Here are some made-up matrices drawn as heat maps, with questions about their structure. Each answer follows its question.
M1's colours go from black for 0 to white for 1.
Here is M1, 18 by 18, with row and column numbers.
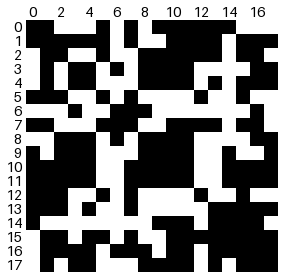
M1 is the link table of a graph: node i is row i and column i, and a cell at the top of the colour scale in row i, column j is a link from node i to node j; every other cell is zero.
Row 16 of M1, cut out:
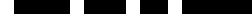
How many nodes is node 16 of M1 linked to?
4
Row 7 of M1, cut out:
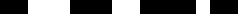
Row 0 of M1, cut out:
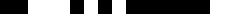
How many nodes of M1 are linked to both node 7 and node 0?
5
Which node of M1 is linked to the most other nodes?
node 6
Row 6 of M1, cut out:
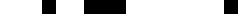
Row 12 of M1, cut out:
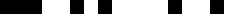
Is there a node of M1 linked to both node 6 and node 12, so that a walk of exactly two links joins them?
yes
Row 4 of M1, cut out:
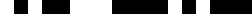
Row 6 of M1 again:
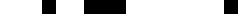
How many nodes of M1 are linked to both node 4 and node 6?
5
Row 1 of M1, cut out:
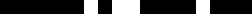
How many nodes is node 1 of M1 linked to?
4
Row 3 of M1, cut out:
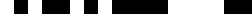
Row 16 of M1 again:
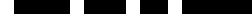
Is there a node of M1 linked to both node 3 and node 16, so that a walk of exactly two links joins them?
yes
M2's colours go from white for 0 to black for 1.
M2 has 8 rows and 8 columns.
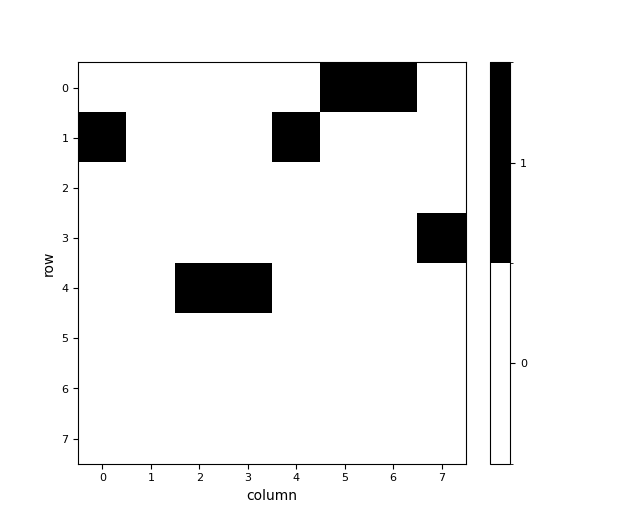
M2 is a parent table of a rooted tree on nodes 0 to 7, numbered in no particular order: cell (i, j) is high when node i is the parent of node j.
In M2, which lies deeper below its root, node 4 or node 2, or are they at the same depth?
node 2
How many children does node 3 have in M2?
1
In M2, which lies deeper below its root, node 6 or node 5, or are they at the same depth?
the same depth
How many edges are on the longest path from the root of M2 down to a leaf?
3
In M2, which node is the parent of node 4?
1
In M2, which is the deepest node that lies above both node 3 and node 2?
4
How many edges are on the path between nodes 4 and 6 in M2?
3
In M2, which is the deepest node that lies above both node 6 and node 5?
0
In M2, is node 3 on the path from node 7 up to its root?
yes
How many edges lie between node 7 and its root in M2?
3
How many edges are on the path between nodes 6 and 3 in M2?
4
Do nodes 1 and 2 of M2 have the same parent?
no
